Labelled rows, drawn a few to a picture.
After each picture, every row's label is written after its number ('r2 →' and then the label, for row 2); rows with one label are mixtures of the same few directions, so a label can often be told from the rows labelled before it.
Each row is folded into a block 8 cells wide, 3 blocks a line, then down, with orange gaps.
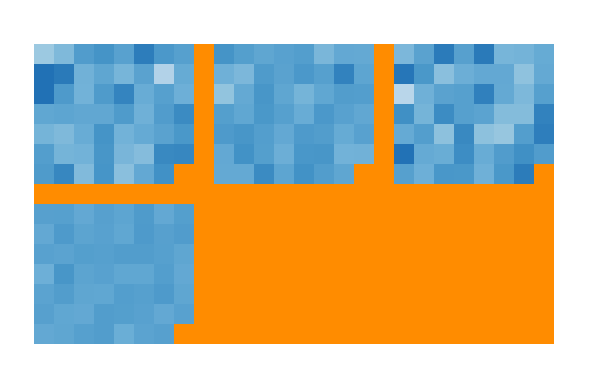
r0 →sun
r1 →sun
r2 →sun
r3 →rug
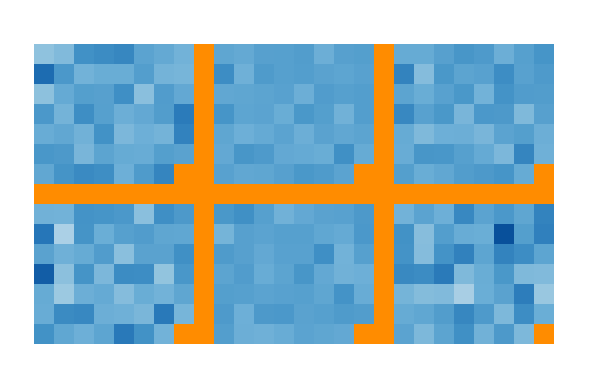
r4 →sun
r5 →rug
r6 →rug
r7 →rug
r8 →sun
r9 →rug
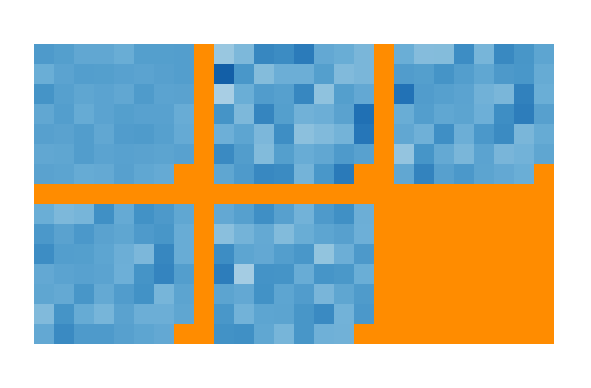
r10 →sun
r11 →sun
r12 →sun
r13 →sun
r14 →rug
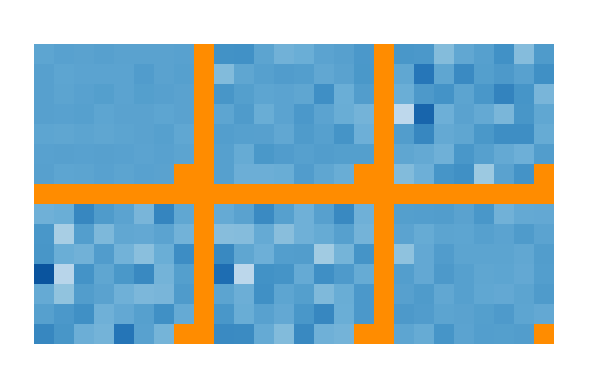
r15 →rug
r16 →sun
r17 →rug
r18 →rug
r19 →rug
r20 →sun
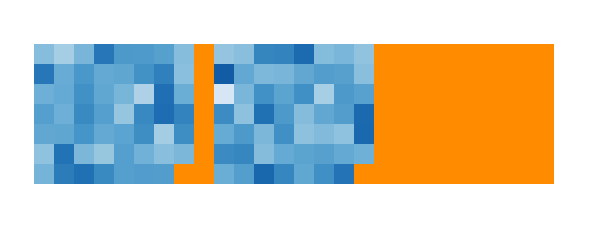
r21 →sun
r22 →sun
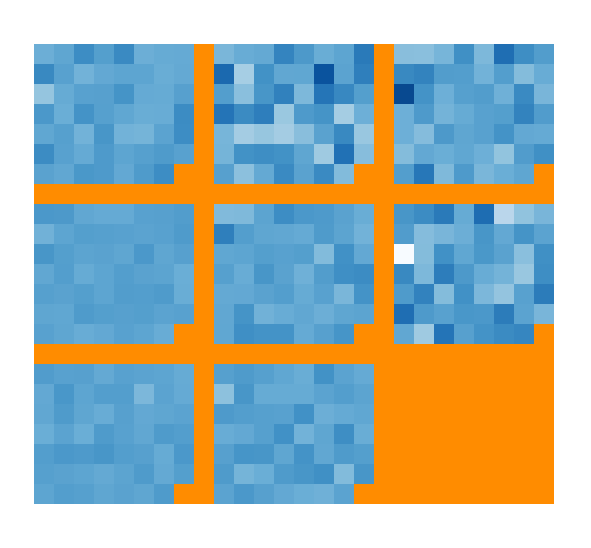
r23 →sun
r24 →rug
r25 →sun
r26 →sun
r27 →sun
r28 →sun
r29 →rug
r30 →rug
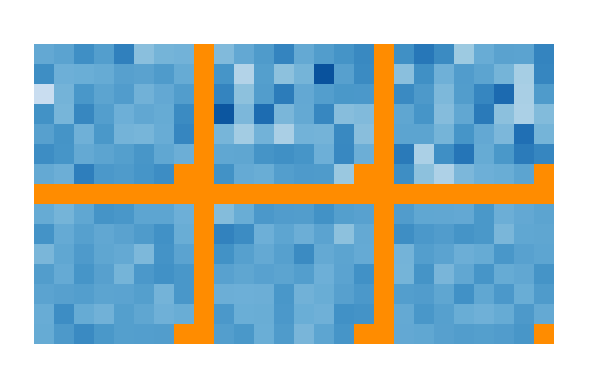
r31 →sun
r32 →rug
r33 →sun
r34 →sun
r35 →sun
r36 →rug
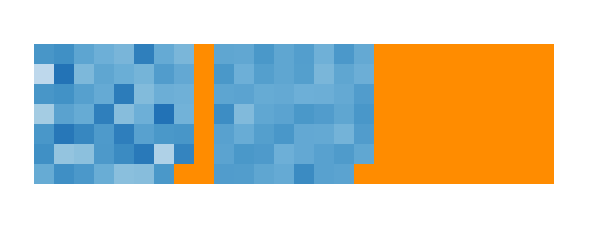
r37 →rug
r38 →rug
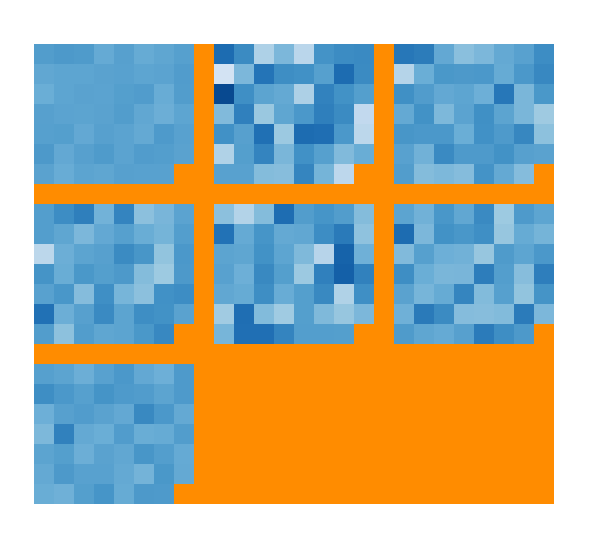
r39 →sun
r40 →sun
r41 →sun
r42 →sun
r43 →sun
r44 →rug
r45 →rug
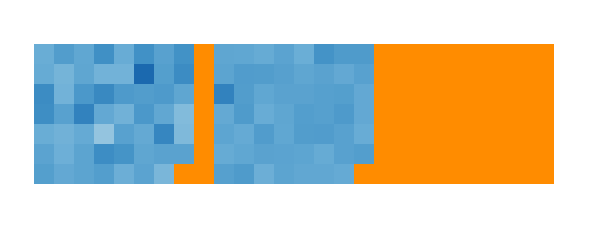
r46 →rug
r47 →sun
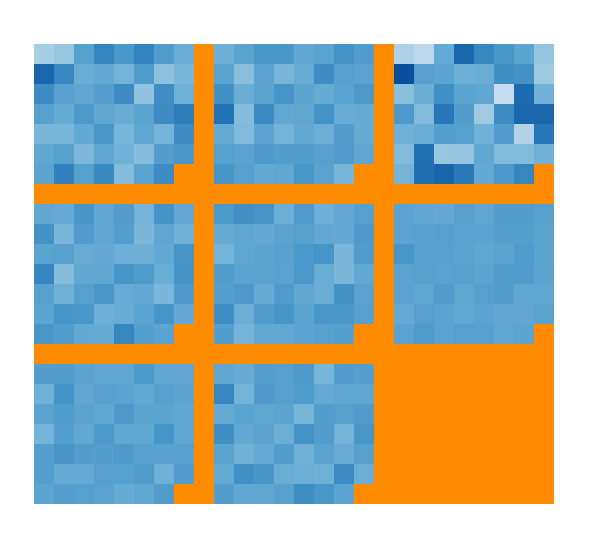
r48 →sun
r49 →rug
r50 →sun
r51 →rug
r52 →sun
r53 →sun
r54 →rug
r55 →rug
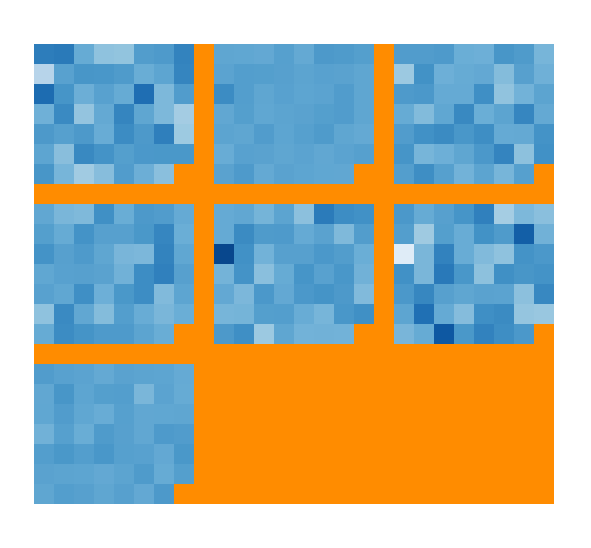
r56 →sun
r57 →sun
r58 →rug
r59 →sun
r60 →sun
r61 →sun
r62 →rug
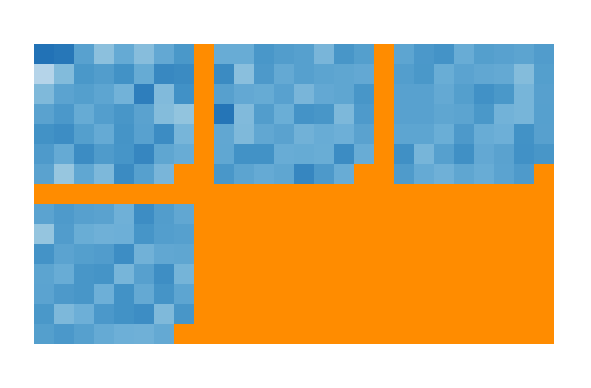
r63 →sun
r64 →rug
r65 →sun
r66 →rug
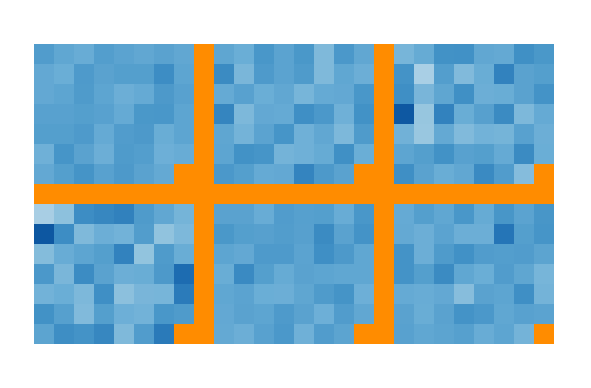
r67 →sun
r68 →rug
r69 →rug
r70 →sun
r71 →rug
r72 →rug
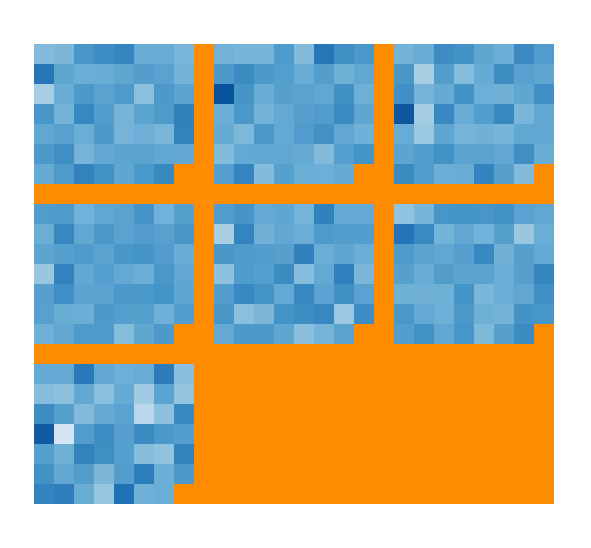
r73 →sun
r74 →sun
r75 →rug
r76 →rug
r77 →rug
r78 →sun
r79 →rug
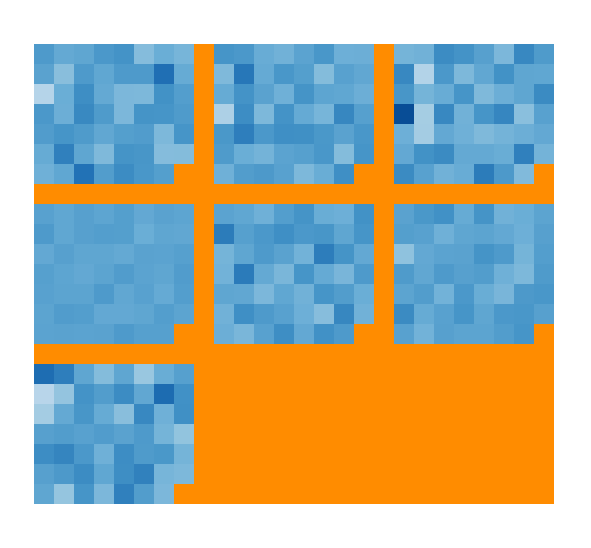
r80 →sun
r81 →rug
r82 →rug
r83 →rug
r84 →rug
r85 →sun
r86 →sun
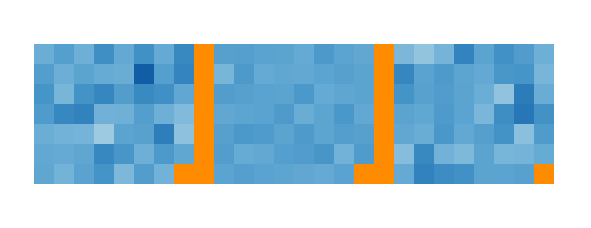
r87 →rug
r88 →rug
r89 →sun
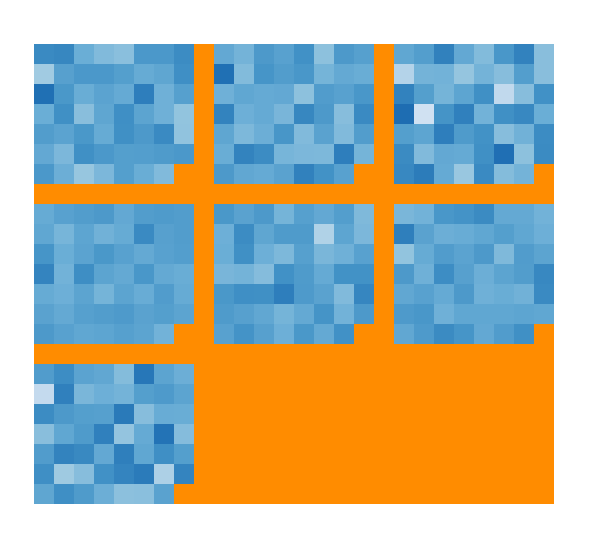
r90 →sun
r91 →rug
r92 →rug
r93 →rug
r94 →rug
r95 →sun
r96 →rug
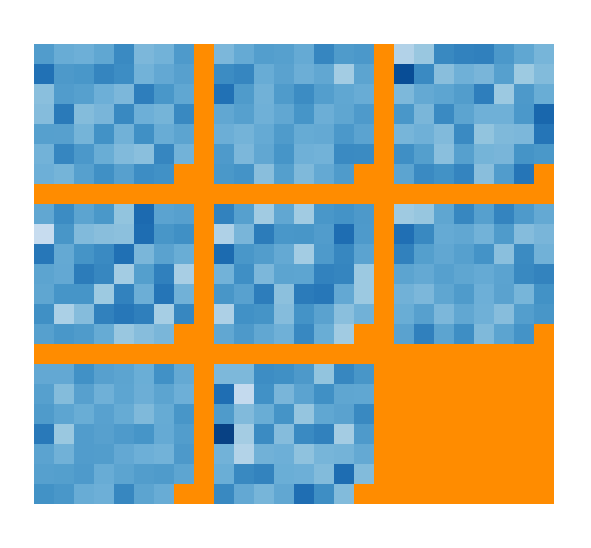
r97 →rug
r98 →sun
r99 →sun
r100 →rug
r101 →sun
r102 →sun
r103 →rug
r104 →rug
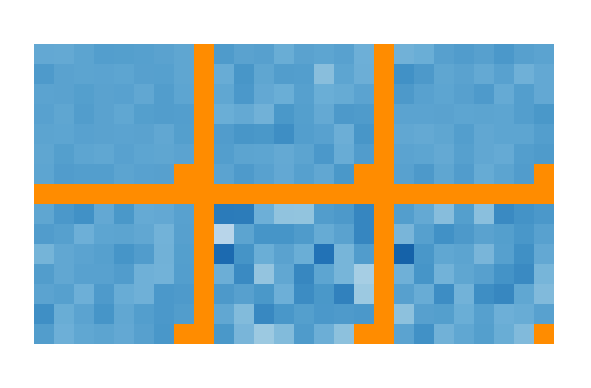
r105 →sun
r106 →rug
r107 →sun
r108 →sun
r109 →sun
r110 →sun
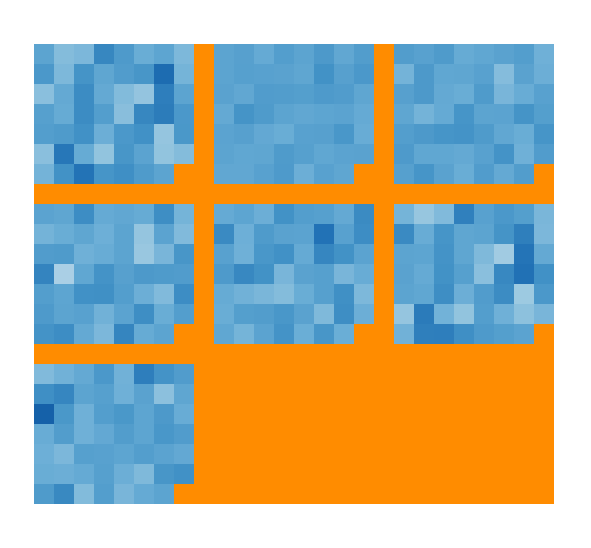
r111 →sun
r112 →rug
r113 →rug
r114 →rug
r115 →rug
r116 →sun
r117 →sun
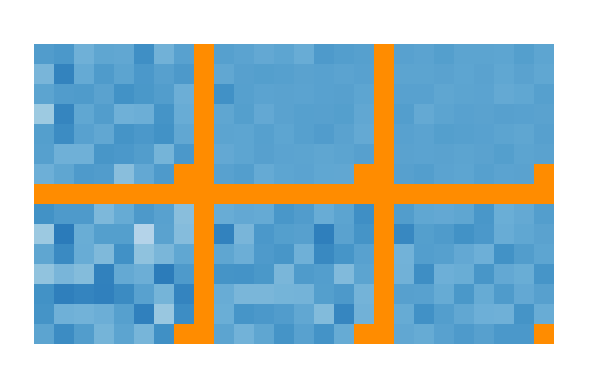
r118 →rug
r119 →sun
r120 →rug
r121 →rug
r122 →rug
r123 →rug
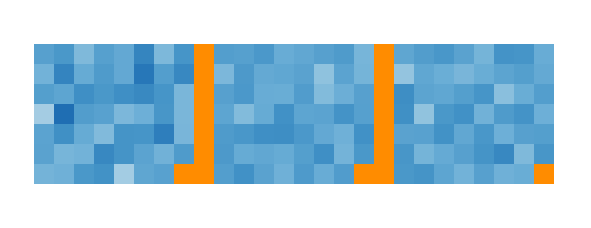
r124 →rug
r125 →rug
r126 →rug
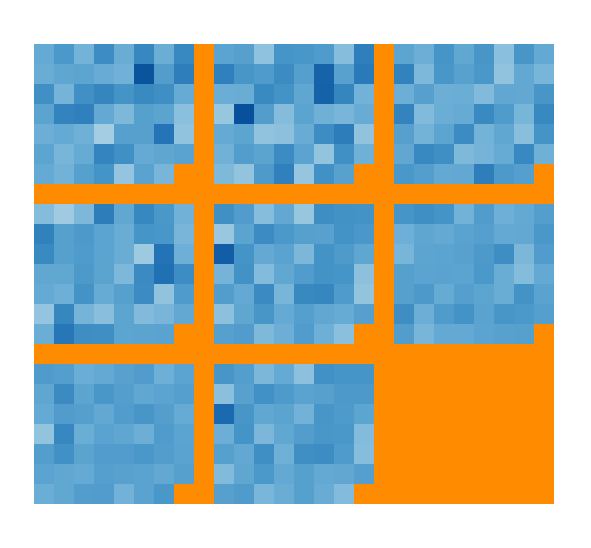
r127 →rug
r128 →rug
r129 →rug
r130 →sun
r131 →sun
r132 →sun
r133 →rug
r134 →sun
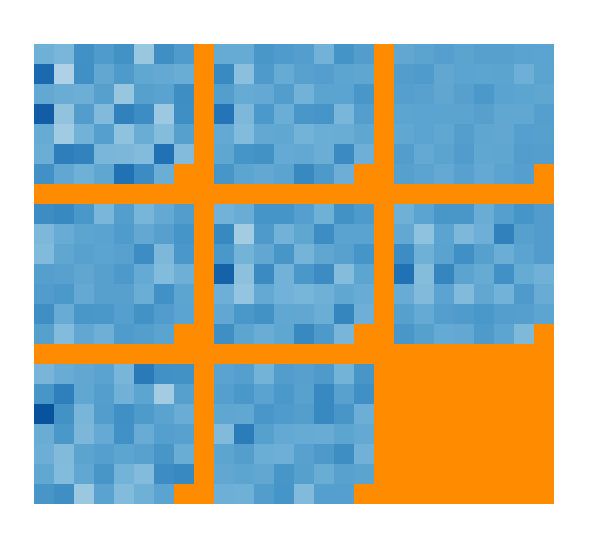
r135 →rug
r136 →rug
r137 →sun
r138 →sun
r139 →rug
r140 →rug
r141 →sun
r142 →rug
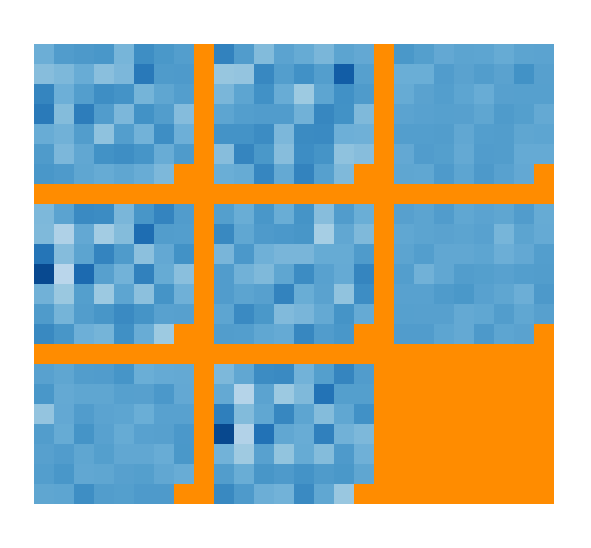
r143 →rug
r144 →sun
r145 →sun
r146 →rug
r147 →rug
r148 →rug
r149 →sun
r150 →rug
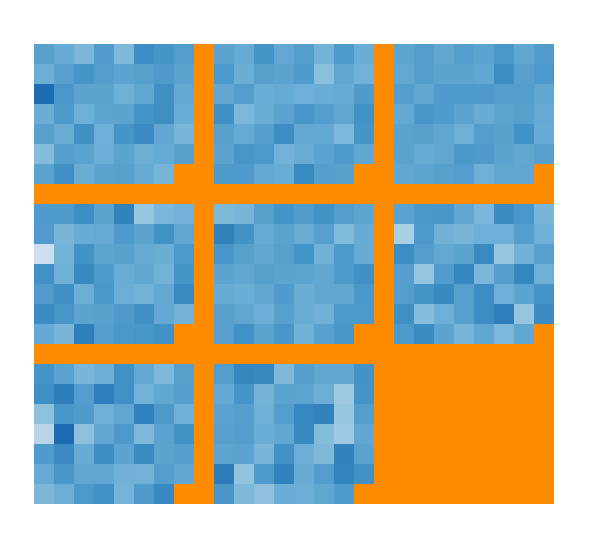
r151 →sun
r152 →rug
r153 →rug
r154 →sun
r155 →sun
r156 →rug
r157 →rug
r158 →sun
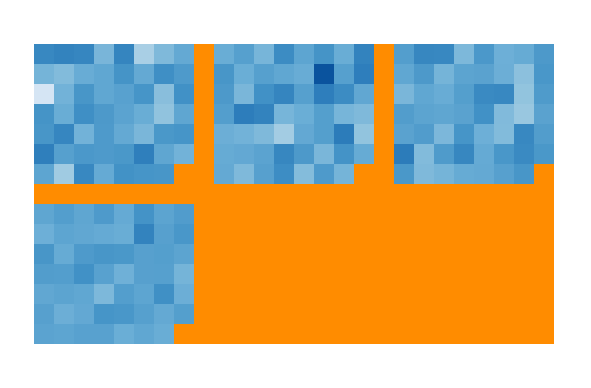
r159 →sun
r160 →rug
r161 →sun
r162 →rug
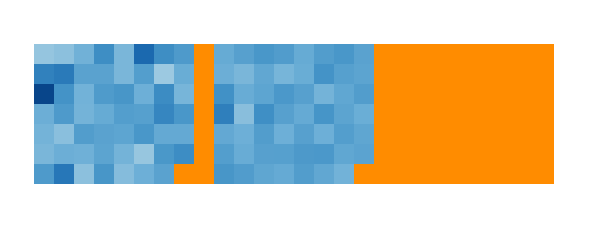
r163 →sun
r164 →rug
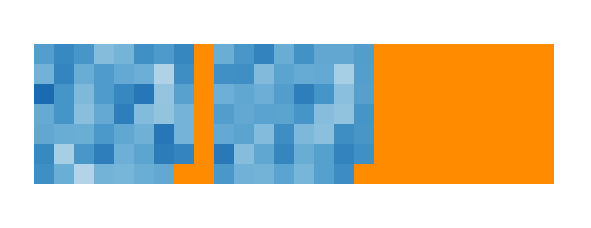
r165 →sun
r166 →sun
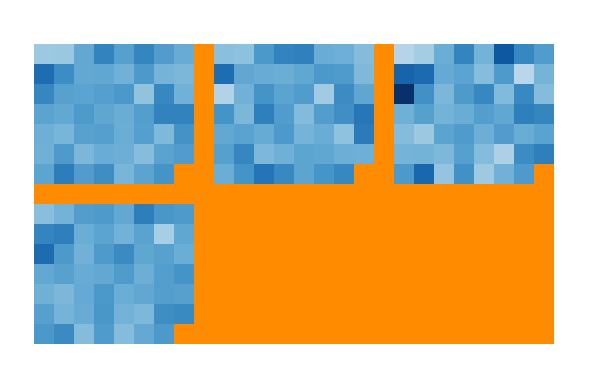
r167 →sun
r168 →sun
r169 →sun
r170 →sun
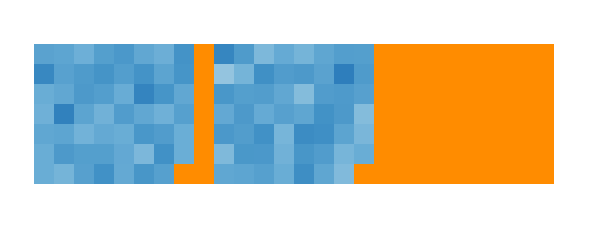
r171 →rug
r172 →sun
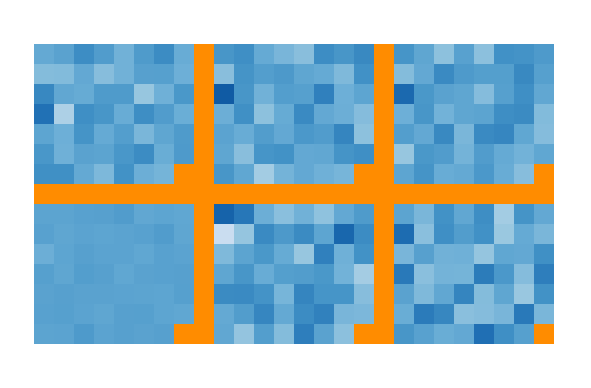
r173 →rug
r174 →sun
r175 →sun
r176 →sun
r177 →sun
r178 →rug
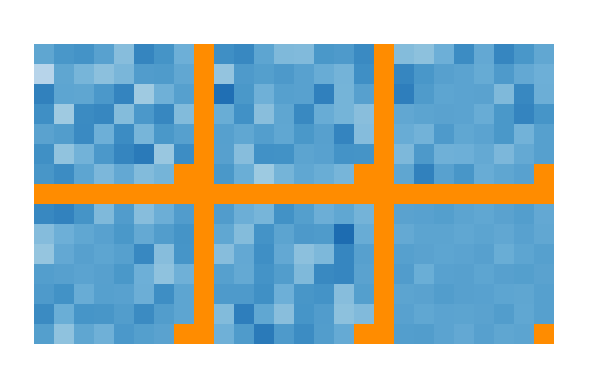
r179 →rug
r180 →sun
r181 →sun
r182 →sun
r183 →sun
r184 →rug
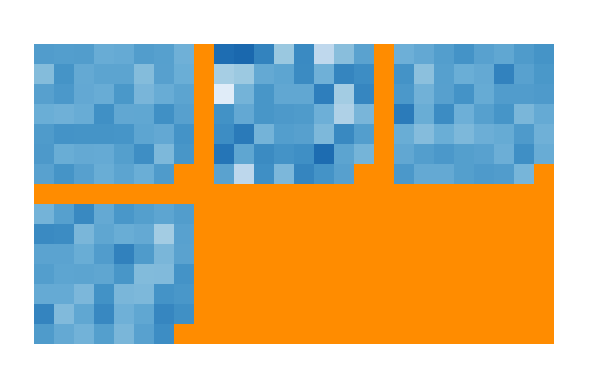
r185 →rug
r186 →sun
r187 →rug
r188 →sun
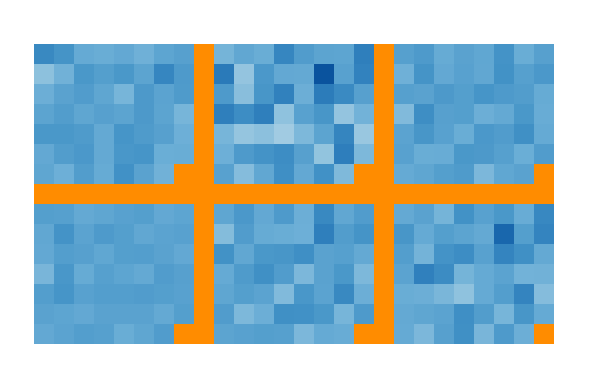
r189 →sun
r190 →rug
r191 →rug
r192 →rug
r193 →rug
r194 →rug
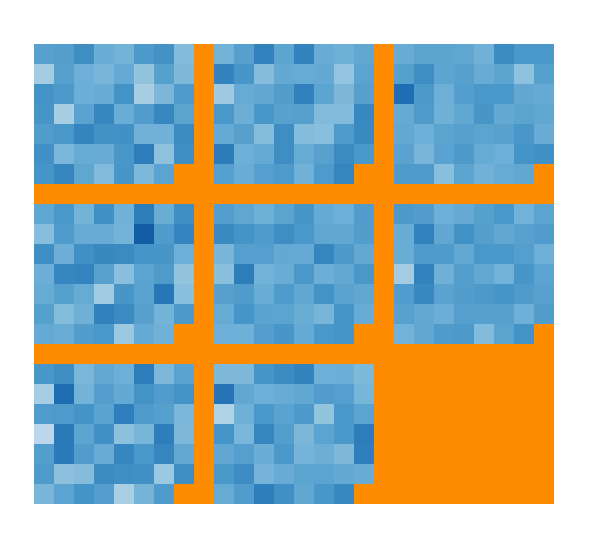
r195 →rug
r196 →sun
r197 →sun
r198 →rug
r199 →rug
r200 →rug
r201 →rug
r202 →sun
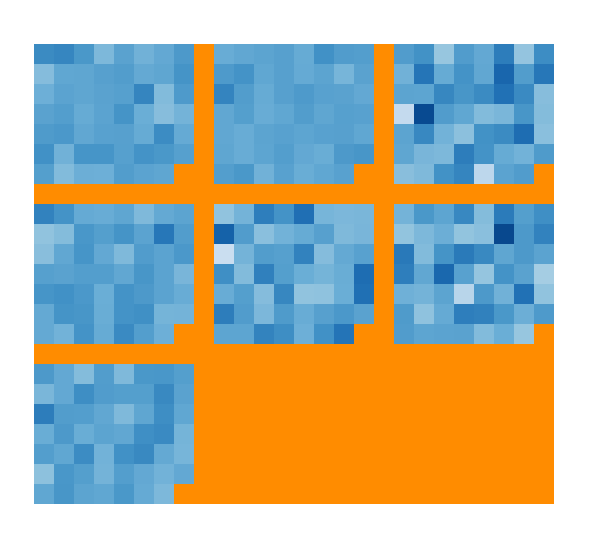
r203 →sun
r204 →sun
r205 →rug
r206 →sun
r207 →sun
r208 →rug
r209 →sun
